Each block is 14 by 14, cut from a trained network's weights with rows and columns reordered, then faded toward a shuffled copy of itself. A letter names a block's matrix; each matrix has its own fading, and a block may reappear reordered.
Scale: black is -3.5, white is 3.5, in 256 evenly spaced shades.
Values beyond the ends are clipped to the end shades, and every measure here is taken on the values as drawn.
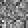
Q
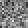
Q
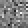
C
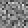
Q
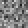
Q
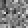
Q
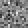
Q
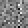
C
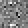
C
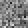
Q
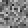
Q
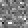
C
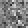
Q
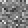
C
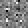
C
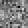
Q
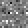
C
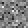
Q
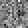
Q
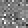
C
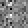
C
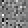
C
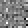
C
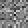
Q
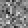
Q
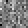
Q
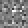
C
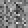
Q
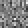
Q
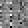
C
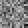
Q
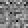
C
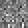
C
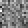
Q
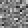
Q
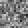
Q
